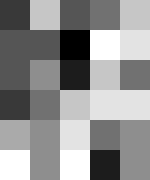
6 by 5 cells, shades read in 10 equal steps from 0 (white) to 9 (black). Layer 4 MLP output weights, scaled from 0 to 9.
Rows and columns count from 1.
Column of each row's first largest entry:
1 3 3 1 4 4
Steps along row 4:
down down down same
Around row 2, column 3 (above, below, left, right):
6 8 6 0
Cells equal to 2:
4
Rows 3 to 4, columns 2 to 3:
4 8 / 5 2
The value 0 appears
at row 2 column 4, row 6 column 1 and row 6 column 3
